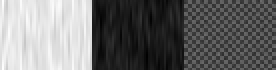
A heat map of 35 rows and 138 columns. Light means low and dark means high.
The table splits into one row of 3 panels. Panel 1,1: very low, streaked downward, faint in contrast. Panel 1,2: very high, streaked downward, faint in contrast. Panel 1,3: high, checkered.
